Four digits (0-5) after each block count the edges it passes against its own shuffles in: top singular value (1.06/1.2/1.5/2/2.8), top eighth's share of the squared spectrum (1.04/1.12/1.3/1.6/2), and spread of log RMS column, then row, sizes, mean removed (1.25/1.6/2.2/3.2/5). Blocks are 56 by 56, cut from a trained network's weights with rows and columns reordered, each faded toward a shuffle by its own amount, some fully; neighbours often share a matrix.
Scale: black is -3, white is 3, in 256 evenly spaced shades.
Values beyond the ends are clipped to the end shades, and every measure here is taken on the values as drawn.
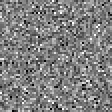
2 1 0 0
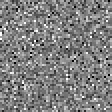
0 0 0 0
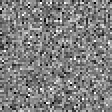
3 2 1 0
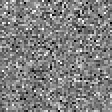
2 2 1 0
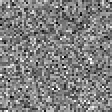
2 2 0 0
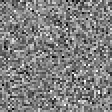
0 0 0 0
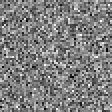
1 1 0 0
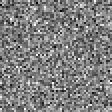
1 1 0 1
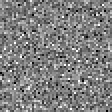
0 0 0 0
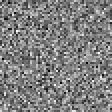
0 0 0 0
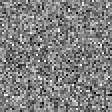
0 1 0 0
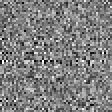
4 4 1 2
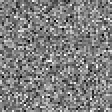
1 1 0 0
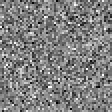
1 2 0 1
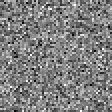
0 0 0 0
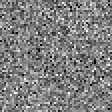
1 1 0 0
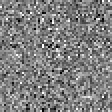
3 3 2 2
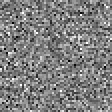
2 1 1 0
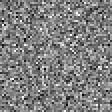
2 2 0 1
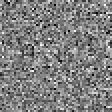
2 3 1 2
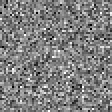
1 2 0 1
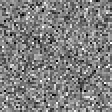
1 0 0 1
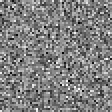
1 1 0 0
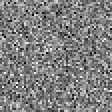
0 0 1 0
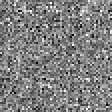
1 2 0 1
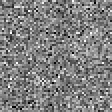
1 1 0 1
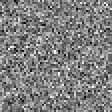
2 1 0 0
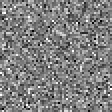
1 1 0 0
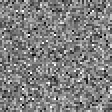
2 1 0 0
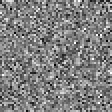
2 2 0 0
